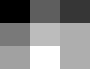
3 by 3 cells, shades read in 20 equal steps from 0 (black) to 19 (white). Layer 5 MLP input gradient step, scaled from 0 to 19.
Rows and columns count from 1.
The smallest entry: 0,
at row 1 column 1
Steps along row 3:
up down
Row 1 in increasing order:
0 4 7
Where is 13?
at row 2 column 3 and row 3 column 3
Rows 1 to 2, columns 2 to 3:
7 4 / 14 13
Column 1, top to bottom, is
0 9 12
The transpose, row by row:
0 9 12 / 7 14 19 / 4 13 13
